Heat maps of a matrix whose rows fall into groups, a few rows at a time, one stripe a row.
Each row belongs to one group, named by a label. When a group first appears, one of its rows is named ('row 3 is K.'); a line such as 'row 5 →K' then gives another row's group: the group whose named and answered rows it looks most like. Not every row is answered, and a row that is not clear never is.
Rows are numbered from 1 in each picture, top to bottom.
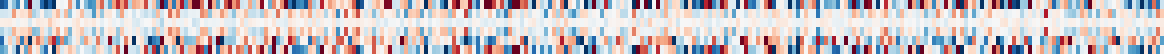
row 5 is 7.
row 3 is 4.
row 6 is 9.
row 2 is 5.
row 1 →9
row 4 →5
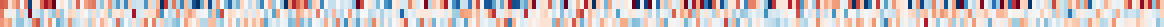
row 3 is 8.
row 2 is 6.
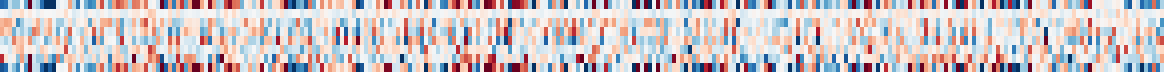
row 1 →9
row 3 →8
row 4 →8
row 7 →6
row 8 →9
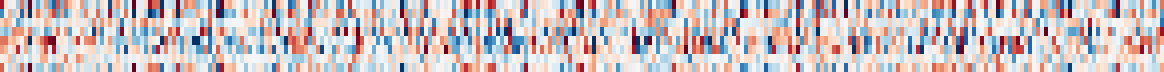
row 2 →7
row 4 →5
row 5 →4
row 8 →6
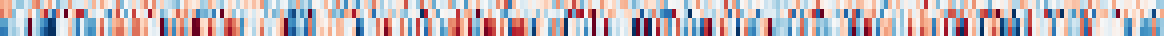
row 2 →6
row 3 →9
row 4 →9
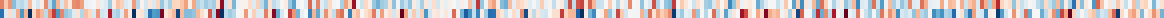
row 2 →7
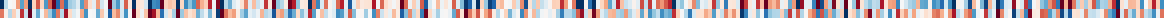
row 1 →7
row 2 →6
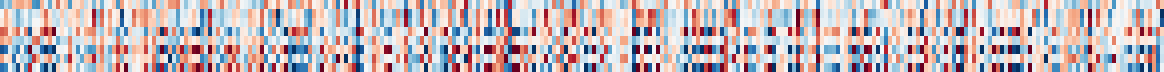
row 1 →5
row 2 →8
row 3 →8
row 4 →4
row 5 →8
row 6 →9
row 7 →8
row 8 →9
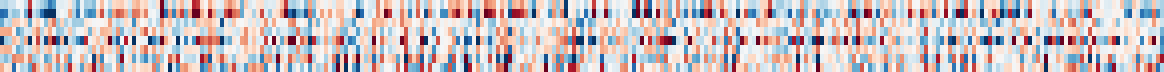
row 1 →9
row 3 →7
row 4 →8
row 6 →8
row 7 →5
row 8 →8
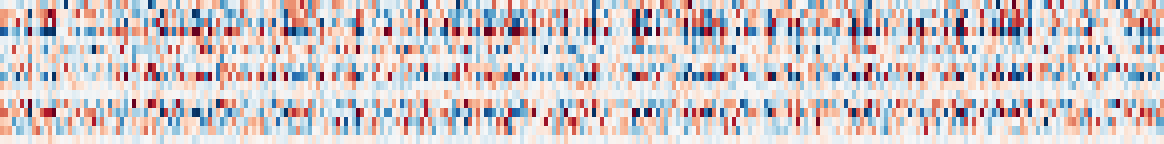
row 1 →7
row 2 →4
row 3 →4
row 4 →9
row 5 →9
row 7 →7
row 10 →6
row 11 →4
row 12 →6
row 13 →4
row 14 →8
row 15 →8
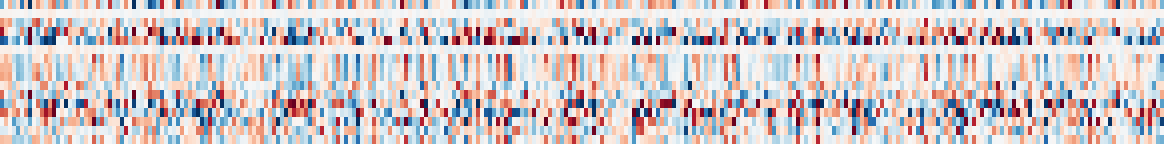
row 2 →4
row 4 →6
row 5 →9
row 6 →4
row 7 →8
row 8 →8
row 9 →8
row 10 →6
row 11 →6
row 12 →7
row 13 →4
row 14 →8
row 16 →8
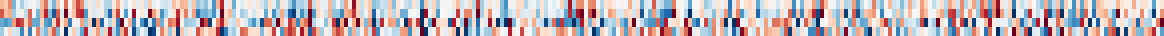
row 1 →6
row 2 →6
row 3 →5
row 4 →7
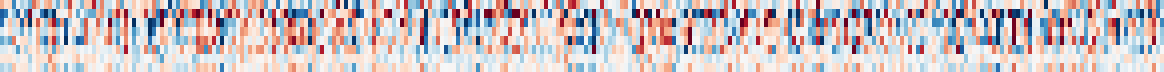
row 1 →8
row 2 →9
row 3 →7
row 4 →7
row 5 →7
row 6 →9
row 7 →4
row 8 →7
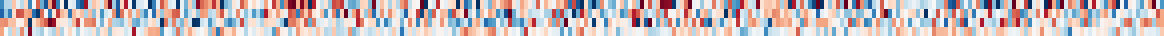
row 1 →7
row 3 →4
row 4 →6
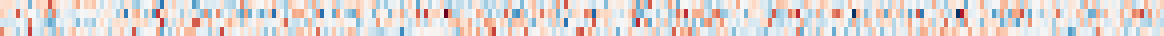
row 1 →4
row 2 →4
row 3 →9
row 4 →6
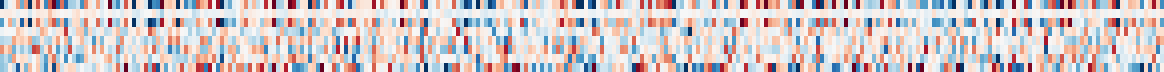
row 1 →7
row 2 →4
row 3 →7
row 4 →6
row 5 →5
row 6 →8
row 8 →9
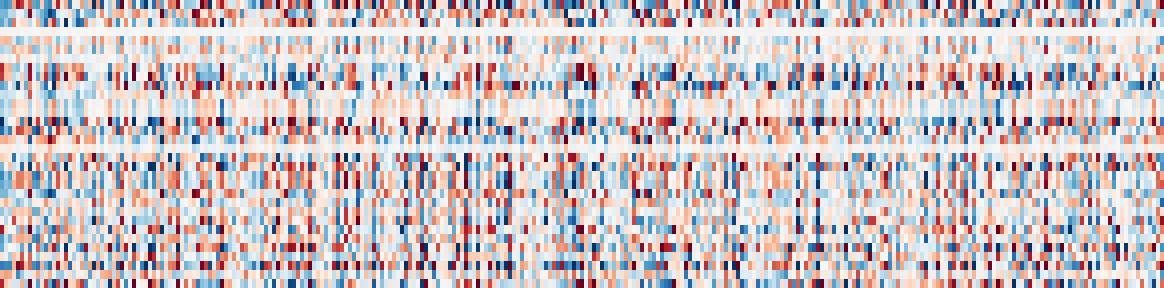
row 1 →5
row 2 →9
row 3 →7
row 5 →8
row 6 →5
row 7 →4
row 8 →6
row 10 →9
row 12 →7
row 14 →7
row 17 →4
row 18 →8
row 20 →5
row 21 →5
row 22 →9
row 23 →8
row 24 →5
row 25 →5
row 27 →5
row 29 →6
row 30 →5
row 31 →8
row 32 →6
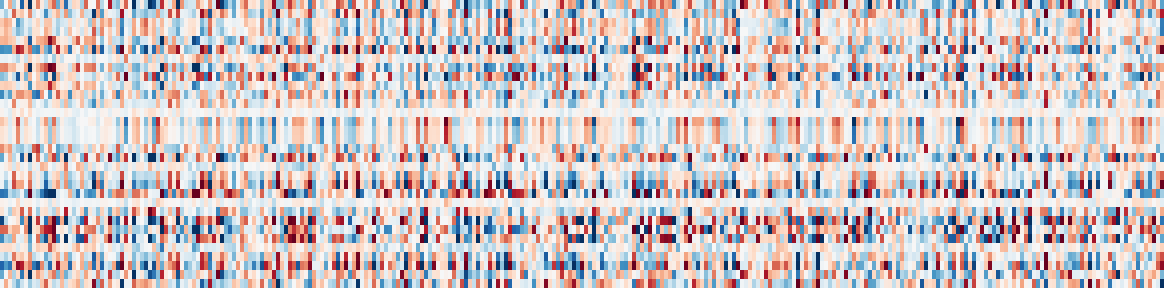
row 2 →5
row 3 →8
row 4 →8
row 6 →5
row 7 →9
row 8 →4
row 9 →9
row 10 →4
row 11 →5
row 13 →6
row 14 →4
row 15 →4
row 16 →4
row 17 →8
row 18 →7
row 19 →6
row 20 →5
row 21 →5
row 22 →9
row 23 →4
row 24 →6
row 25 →7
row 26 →4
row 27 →7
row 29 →5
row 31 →7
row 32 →8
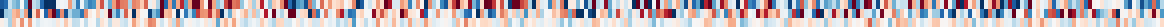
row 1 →9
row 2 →7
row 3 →6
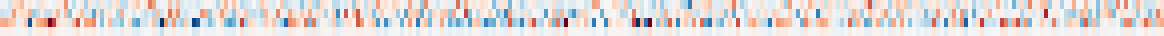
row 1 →6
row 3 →4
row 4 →4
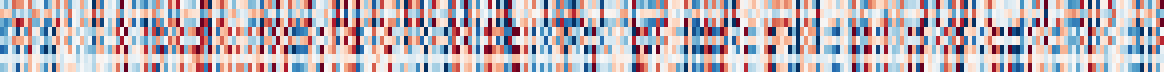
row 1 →5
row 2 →8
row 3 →5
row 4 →9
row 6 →9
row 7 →9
